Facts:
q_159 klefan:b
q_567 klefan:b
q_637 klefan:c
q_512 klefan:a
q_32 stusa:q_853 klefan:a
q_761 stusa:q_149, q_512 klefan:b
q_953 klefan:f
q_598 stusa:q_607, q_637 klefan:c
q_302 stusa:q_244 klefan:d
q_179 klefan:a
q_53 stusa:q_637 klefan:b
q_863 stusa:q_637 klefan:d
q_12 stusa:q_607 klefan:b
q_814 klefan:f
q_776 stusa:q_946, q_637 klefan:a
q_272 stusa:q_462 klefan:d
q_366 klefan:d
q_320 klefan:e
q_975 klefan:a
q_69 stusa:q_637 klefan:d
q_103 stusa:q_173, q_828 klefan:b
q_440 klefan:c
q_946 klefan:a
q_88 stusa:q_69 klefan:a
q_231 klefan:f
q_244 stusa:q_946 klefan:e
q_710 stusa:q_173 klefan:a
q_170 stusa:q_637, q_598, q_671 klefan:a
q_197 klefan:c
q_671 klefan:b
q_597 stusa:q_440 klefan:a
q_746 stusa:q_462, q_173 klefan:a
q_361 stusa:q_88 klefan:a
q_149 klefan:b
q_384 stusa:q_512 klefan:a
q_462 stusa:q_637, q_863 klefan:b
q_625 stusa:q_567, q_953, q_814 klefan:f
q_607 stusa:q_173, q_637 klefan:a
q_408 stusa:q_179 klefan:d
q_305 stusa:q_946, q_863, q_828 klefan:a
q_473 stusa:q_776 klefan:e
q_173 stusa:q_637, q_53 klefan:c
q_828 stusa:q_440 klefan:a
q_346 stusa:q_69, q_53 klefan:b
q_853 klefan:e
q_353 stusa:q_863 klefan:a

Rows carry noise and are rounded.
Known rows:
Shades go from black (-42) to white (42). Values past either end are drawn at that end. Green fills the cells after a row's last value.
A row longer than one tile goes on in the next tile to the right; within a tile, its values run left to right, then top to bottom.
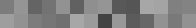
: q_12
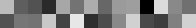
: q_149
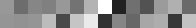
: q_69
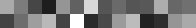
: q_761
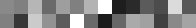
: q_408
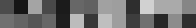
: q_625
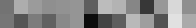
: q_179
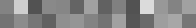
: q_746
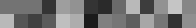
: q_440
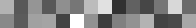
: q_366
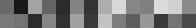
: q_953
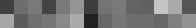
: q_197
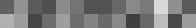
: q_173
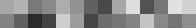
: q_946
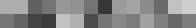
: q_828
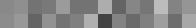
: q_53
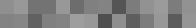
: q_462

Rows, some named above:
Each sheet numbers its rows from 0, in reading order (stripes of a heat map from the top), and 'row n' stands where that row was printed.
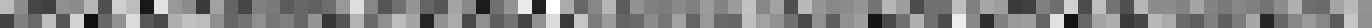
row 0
q_512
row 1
q_598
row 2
q_637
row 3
q_607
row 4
q_32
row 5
q_384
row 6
q_975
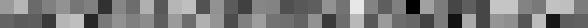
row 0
q_597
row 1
q_173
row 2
q_567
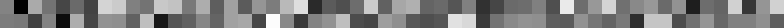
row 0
q_567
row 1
q_366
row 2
q_244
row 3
q_305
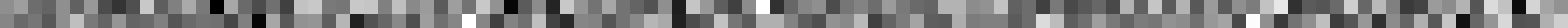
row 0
q_103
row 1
q_567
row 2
q_302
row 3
q_853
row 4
q_231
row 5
q_473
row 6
q_366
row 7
q_512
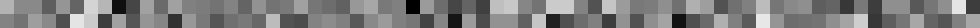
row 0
q_272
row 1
q_159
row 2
q_567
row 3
q_32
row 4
q_320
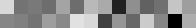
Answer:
q_863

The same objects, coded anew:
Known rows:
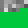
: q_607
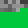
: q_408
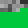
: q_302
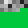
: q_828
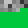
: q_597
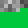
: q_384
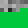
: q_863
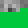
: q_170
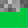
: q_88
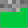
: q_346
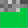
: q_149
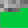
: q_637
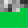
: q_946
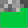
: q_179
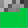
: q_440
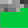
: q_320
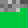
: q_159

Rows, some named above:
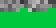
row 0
q_272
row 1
q_197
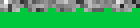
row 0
q_305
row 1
q_69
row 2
q_320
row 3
q_598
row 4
q_828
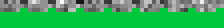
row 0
q_366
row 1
q_473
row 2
q_244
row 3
q_366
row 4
q_853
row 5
q_440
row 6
q_173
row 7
q_462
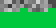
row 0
q_103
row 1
q_512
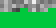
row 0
q_173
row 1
q_462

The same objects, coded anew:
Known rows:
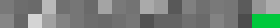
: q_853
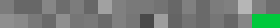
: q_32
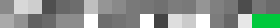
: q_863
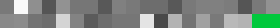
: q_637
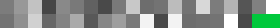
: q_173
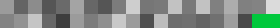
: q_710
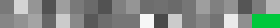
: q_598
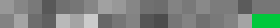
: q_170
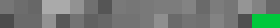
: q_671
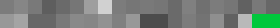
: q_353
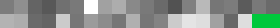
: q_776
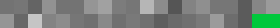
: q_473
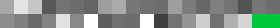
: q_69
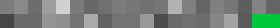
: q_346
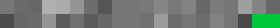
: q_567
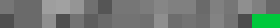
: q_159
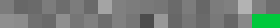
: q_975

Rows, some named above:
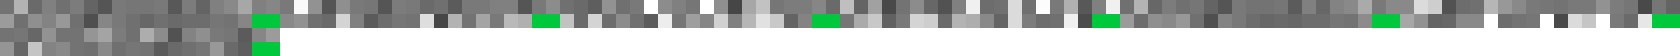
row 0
q_197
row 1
q_637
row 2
q_244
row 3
q_607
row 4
q_197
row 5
q_863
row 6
q_473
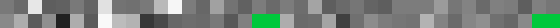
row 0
q_828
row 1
q_272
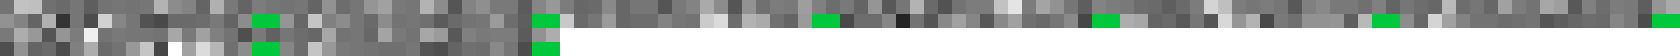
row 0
q_440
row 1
q_473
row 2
q_302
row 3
q_103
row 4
q_305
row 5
q_853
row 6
q_462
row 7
q_320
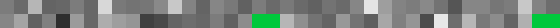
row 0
q_597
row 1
q_946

